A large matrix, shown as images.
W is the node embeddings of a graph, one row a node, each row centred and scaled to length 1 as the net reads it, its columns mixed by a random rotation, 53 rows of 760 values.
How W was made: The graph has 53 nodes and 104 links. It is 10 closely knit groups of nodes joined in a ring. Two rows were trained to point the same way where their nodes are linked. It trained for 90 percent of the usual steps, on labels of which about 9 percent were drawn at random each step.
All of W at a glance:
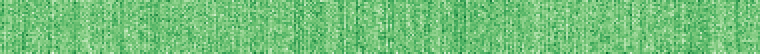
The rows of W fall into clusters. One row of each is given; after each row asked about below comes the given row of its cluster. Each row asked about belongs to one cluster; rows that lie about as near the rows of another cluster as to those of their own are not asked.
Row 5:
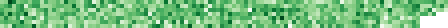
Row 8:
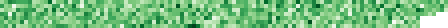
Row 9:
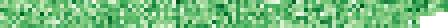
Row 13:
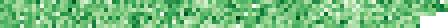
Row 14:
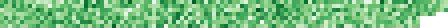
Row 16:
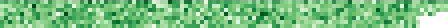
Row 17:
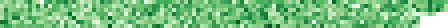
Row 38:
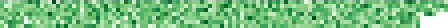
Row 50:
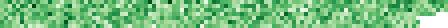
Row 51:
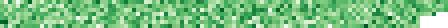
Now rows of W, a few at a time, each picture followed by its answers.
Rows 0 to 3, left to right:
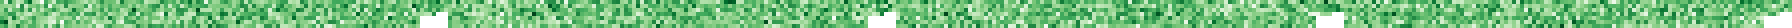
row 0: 51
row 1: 51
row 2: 13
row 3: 9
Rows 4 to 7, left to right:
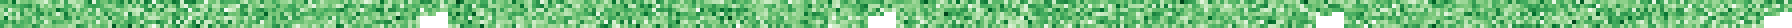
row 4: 14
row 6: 38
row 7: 16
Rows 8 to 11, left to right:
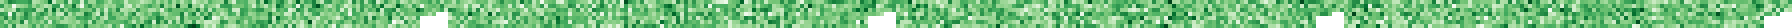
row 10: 14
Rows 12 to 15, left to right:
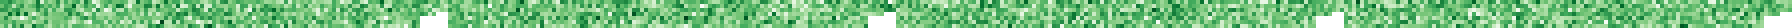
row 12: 5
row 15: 14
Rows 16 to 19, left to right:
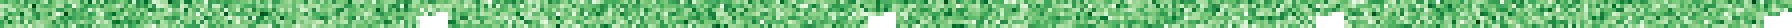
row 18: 8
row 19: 38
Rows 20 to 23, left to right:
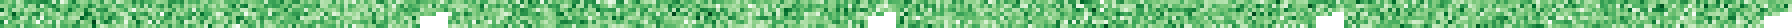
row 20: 13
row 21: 16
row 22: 5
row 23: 8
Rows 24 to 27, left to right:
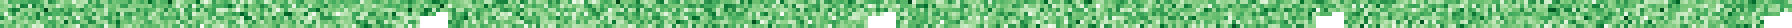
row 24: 50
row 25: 17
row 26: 14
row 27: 50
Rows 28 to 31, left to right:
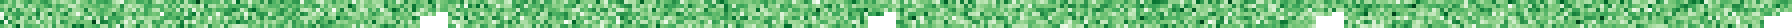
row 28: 13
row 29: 14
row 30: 17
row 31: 50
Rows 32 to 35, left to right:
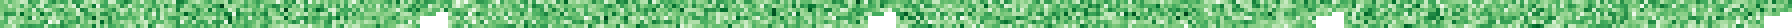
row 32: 9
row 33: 38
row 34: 5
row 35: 8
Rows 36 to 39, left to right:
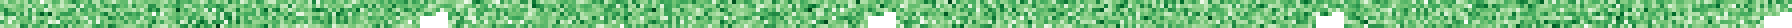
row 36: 9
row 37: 38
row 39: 16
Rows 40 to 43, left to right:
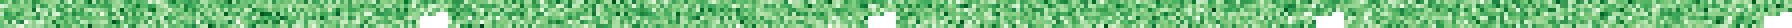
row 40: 16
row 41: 5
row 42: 50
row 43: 38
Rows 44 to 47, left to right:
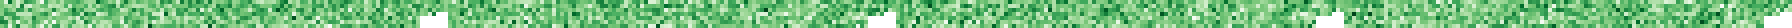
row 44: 51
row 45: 50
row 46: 50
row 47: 5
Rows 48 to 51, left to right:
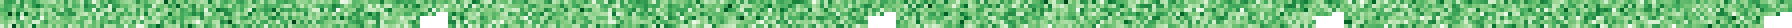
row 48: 5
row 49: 51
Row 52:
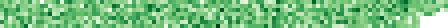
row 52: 9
